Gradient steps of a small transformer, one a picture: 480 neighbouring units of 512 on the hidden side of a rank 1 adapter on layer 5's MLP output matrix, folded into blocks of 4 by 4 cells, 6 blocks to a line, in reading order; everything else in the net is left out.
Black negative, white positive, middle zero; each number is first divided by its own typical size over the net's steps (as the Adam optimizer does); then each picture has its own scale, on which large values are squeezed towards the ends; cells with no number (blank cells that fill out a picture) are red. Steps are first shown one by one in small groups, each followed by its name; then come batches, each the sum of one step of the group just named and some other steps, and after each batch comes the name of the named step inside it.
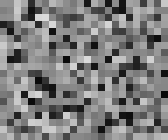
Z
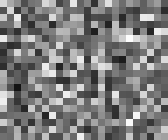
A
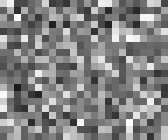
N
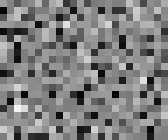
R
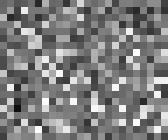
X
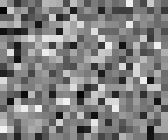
R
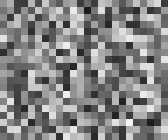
N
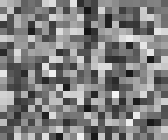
A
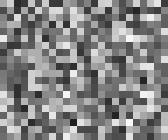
N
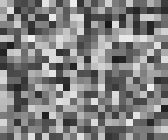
A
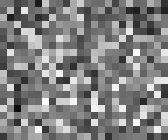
X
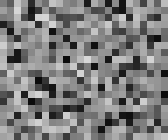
Z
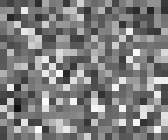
X
